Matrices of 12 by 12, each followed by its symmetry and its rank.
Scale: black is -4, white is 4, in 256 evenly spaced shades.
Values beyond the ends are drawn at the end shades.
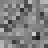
symmetric, full rank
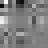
antisymmetric, rank two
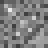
symmetric, full rank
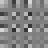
symmetric, rank one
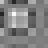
symmetric, rank one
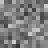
neither, full rank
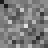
symmetric, full rank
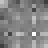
symmetric, rank two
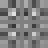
symmetric, rank one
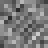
symmetric, full rank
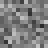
neither, full rank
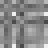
symmetric, rank two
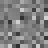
antisymmetric, rank two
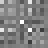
symmetric, rank two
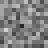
neither, full rank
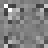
symmetric, rank two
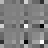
symmetric, rank one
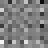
antisymmetric, rank two
